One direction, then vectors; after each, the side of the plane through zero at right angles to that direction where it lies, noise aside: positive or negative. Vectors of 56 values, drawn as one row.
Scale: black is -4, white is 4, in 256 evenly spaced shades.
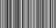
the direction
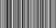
positive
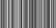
negative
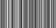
negative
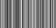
positive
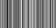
positive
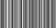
negative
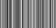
positive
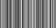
positive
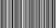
negative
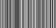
positive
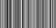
positive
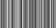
negative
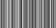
negative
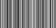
positive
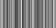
positive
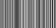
positive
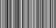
positive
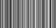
positive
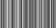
negative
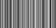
positive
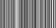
negative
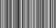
positive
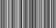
negative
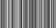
negative
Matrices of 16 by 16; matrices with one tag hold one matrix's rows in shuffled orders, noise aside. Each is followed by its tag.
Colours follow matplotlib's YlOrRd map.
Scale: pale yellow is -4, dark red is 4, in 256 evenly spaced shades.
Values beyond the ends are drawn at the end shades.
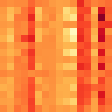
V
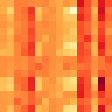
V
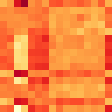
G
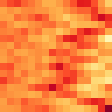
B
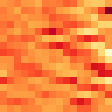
B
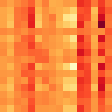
V
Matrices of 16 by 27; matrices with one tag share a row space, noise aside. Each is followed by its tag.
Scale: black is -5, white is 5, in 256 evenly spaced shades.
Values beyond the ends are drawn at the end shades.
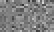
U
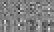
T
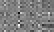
T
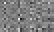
T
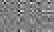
T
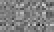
U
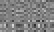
U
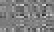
U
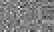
T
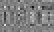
T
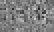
U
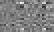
U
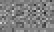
U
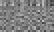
U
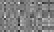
T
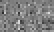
T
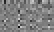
T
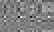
T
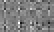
T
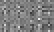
T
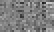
U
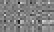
T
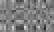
U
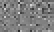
T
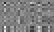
T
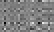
T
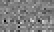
T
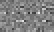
U
